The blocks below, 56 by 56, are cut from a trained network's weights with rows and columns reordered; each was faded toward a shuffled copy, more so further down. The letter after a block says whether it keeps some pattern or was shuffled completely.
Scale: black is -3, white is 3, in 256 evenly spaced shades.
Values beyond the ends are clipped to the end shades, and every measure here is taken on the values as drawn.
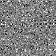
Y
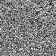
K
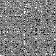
Y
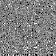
Y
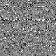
Y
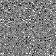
Y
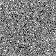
K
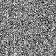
Y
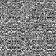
Y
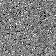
K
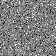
K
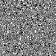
Y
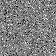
K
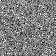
K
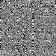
Y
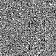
Y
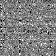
Y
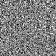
Y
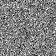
K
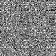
Y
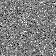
K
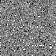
Y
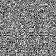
Y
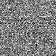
Y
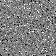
K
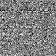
Y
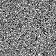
K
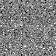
Y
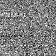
Y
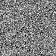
K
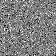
K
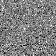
Y
